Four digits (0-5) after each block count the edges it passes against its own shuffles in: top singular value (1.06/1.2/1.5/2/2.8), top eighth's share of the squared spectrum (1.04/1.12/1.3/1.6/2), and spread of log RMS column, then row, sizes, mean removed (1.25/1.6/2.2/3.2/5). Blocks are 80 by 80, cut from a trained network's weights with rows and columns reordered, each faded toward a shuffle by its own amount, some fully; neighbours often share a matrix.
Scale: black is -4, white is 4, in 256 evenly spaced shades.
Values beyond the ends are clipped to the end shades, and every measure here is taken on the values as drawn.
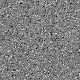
2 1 0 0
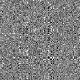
4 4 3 2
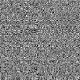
4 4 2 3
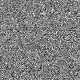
2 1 0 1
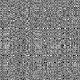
4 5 2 3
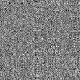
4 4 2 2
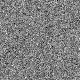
0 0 0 0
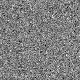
2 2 0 0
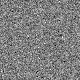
1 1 0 0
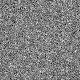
1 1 0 0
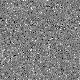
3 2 0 1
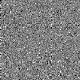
3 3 2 1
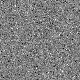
0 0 0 0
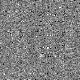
3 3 1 2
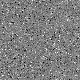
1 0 0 0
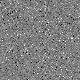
2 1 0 0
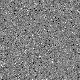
2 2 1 0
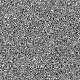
3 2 0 1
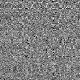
4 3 1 2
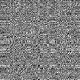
4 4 1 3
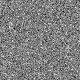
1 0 0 0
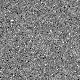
0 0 0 0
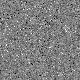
0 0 0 0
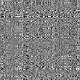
4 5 2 3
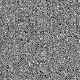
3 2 1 1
